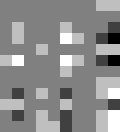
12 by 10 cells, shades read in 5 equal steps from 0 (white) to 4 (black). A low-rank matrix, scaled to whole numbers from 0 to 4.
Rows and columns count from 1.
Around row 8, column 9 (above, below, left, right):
2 1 2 1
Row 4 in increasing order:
0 1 1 2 2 2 2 2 3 4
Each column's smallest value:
1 0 2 1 1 0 1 2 1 0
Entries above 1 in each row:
8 10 8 7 7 6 9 8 7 7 7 6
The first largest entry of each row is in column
1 1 10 10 1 10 1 1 2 10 2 6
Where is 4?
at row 4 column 10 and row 6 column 10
